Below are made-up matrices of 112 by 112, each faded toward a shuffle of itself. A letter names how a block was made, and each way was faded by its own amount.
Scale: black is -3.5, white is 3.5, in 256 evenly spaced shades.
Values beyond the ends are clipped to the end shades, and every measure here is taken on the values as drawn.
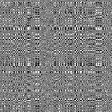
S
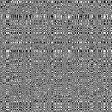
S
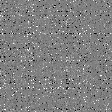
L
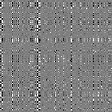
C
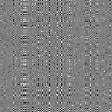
C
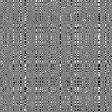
C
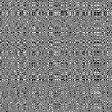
S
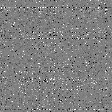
L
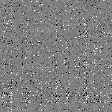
L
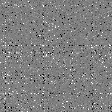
L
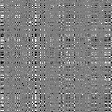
C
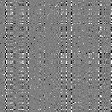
C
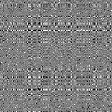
S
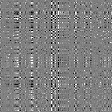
C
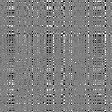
C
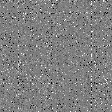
L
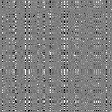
C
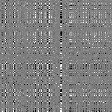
C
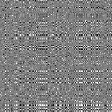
S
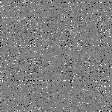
L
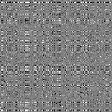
S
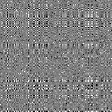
S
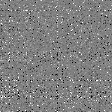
L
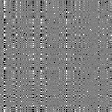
C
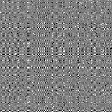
S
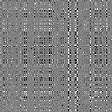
C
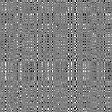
C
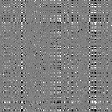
C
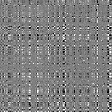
C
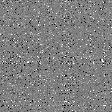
L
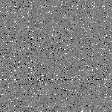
L
